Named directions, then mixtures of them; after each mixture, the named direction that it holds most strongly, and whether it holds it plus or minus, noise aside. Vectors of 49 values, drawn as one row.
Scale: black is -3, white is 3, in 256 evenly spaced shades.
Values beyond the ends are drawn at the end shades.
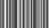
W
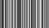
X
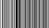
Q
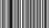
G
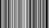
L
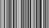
X, minus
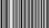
G, minus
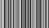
X, minus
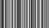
X, plus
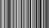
X, minus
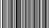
Q, plus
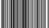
L, minus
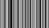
G, plus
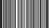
Q, minus
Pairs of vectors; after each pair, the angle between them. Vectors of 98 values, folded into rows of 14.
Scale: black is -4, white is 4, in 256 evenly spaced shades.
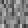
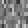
nearly opposite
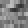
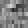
nearly parallel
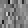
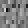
orthogonal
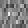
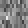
partly aligned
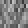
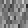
nearly opposite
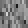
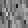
nearly parallel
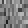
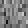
nearly parallel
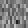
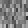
partly opposed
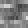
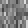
orthogonal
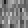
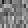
orthogonal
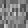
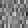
partly aligned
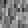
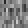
partly aligned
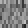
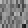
nearly parallel
